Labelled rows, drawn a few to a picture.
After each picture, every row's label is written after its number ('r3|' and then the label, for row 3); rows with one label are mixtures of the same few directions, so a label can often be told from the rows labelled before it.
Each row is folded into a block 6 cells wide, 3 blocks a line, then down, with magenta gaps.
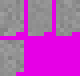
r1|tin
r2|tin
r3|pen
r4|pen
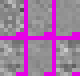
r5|pen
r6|pen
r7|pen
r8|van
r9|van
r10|van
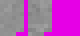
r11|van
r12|van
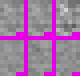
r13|van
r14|van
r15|van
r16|van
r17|van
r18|tin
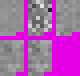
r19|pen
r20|pen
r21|tin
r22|van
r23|van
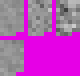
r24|van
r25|pen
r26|van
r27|van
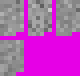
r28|tin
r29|pen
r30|pen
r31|tin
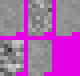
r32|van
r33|pen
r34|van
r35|van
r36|van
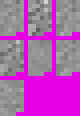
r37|tin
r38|tin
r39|tin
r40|tin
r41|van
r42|tin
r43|van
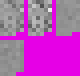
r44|pen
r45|pen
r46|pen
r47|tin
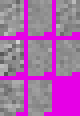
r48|tin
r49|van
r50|tin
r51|tin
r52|pen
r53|pen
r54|van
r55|van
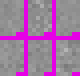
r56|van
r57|pen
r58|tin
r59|pen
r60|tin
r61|van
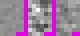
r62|tin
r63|van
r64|van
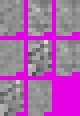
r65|tin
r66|van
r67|van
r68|tin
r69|tin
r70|van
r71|tin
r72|van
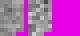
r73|van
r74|tin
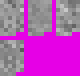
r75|pen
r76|van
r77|van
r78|pen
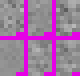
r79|pen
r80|tin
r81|van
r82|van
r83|van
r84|van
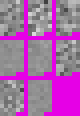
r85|tin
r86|tin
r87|van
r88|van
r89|van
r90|tin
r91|pen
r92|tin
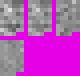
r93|van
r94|van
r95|tin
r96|pen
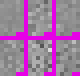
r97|tin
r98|tin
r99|tin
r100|pen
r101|pen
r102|tin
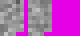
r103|tin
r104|van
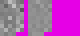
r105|pen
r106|pen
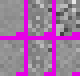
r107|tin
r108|pen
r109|tin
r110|pen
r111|pen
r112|pen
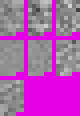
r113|van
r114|van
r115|pen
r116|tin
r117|pen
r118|tin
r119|tin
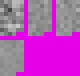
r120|van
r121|tin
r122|pen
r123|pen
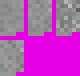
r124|van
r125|pen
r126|pen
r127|pen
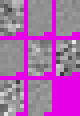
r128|van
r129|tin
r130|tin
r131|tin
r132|van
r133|tin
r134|tin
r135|tin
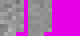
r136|tin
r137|pen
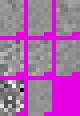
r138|pen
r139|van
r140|van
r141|tin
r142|tin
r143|tin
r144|pen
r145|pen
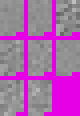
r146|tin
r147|tin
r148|tin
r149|tin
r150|pen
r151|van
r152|tin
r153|van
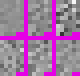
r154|tin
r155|tin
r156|tin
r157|pen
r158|tin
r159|tin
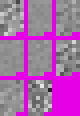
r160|tin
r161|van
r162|tin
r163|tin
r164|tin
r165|tin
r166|tin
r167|pen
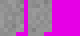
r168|pen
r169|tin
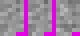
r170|tin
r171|tin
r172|van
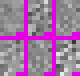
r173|van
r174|tin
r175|pen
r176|tin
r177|pen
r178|tin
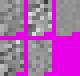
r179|tin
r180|tin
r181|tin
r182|tin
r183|pen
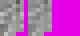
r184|tin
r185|tin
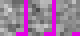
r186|van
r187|van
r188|tin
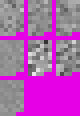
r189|pen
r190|tin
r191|van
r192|pen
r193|tin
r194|tin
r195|pen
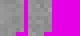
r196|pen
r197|pen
